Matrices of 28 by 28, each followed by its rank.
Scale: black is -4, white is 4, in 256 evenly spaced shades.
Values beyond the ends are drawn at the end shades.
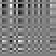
one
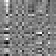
three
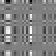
one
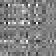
three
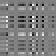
one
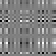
one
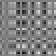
one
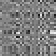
three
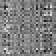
three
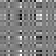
one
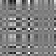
one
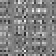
three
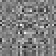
three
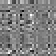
three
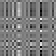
one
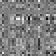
three
